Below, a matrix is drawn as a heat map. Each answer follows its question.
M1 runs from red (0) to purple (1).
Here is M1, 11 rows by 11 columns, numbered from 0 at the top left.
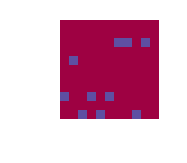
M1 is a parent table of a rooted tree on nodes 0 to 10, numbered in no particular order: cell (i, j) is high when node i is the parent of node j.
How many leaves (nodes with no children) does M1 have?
7
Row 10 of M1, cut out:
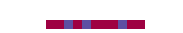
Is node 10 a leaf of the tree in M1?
no
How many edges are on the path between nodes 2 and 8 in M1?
2
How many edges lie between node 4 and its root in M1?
1
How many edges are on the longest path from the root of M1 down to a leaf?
2
